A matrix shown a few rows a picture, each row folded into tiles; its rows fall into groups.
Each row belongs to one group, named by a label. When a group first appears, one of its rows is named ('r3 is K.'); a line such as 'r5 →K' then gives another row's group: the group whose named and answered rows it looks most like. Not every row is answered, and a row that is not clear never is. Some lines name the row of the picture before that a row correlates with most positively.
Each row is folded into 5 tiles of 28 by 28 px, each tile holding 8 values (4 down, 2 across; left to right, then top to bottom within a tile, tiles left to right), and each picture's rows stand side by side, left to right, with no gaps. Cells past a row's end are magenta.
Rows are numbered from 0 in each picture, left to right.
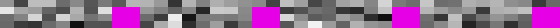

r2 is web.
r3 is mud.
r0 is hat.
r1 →mud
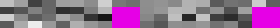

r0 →web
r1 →hat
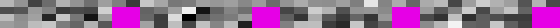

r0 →web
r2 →mud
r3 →mud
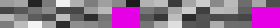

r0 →web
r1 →mud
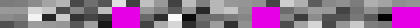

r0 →hat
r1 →mud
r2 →mud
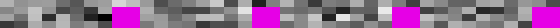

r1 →web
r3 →web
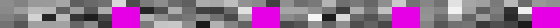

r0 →hat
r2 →hat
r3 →hat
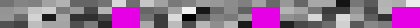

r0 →hat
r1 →mud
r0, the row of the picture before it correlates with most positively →0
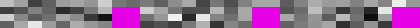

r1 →hat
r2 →hat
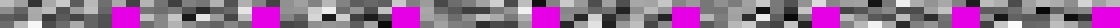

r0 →mud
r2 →hat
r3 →web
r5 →hat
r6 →web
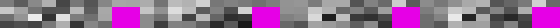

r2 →hat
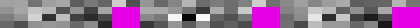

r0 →hat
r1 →hat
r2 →hat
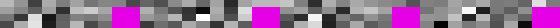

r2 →mud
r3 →hat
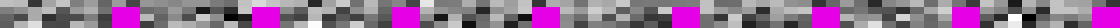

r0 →mud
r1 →hat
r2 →mud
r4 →hat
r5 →mud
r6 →web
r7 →mud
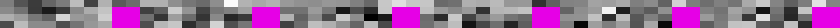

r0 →web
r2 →hat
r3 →mud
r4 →hat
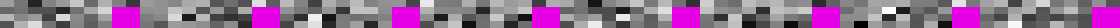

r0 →web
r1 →hat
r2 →mud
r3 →mud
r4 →web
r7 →mud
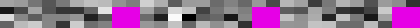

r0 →web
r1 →mud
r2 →web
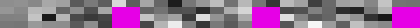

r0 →hat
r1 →web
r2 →web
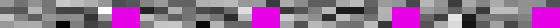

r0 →web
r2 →web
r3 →mud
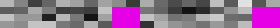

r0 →web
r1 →web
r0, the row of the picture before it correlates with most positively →2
